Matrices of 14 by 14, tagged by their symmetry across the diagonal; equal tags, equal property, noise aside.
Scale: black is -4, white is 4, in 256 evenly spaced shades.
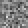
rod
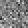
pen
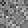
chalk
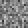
rod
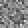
chalk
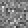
rod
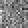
rod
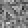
pen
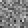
rod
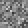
chalk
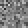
pen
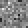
chalk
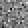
pen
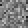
rod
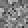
chalk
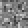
pen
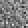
pen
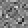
chalk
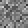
chalk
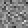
rod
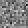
pen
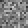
rod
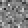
pen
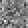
rod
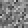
pen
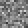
rod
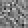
pen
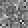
chalk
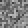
chalk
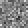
chalk
